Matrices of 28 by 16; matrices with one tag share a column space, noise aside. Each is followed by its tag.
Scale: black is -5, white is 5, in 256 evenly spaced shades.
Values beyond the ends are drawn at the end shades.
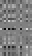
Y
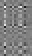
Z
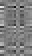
Z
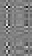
Z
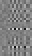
Y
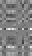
Y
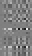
Y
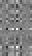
Y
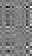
Z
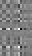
Y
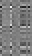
Z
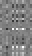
Y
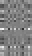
Y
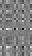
Y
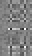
Y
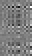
Z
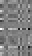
Y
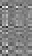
Z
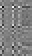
Z
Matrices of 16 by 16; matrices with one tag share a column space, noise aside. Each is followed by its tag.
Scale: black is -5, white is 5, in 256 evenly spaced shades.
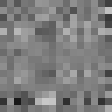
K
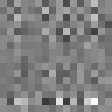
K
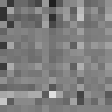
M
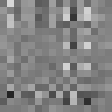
M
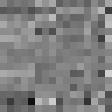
K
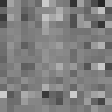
M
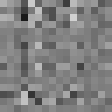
M
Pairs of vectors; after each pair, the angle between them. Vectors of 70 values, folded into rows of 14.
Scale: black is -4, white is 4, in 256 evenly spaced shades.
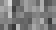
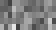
nearly opposite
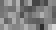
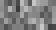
nearly opposite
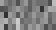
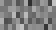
partly aligned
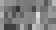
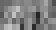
nearly opposite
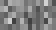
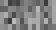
nearly opposite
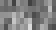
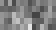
nearly parallel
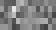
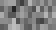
nearly opposite
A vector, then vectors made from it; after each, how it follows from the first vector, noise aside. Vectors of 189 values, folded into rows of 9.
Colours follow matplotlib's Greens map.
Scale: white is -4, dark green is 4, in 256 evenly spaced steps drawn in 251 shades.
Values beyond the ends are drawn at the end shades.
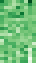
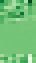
partly zeroed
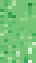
partly zeroed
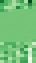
partly zeroed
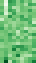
reversed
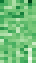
copied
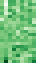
reversed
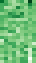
copied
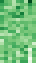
copied
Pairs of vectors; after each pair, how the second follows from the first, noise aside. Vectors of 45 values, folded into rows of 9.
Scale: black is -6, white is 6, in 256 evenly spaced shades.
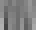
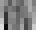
scaled up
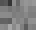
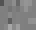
partly zeroed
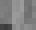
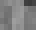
reversed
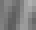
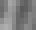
reversed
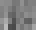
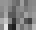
scaled up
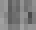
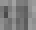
reversed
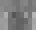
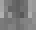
reversed
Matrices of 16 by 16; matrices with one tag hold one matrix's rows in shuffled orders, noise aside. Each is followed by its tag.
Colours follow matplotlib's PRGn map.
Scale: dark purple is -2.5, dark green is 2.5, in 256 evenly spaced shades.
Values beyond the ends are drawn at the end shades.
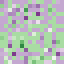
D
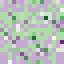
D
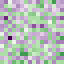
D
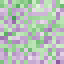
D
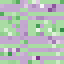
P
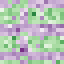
P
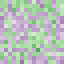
D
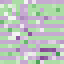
P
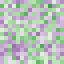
D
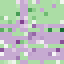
P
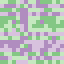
P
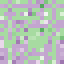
D
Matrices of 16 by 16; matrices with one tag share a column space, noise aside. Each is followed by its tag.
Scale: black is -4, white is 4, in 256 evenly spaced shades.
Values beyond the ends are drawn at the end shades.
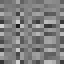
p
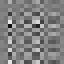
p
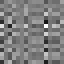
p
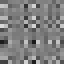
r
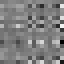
r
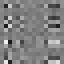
r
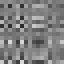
r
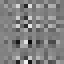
r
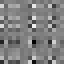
r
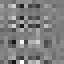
r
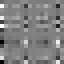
r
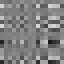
r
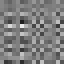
p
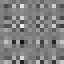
r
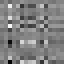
r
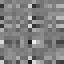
r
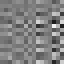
p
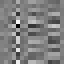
p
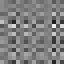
p
